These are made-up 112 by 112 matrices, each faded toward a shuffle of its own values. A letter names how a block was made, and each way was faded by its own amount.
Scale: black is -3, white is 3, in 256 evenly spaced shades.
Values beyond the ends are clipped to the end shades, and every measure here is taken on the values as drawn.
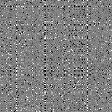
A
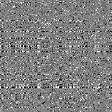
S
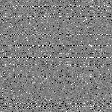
S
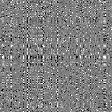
A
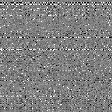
S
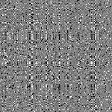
A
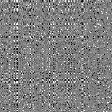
A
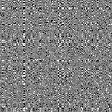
A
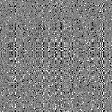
A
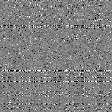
S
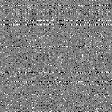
S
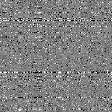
S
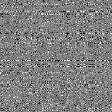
S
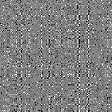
A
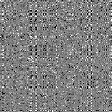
A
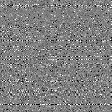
S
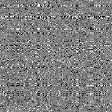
S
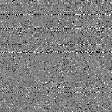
S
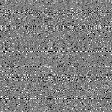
S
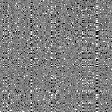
A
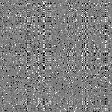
A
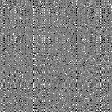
A
